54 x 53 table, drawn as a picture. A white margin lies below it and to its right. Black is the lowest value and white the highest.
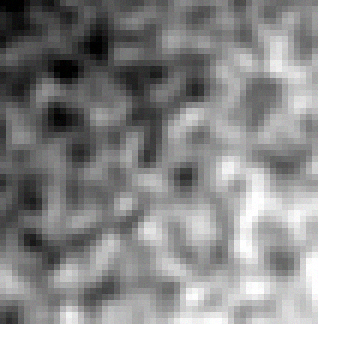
Lone odd cells: none. Histogram: bell-shaped. Slope: up to the bottom right. Grain: blotchy. Mirror symmetry: none.
